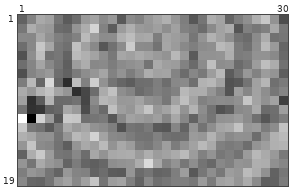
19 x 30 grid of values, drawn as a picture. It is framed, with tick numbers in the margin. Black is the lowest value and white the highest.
No row or column stands out. An odd patch, rougher than its surroundings, sits in the middle left. Values change most from cell to cell in the middle left. There is no overall slope. Concentric rings centre on the top middle.
